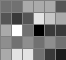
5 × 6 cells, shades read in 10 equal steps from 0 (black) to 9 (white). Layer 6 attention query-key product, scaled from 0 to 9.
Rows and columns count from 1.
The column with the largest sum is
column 2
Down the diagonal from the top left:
4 2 4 4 2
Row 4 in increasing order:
4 4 4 5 5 5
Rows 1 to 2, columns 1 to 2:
4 4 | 3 2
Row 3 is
6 9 4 0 2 2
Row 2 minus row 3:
-3 -7 -1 8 5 4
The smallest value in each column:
3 2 3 0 2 1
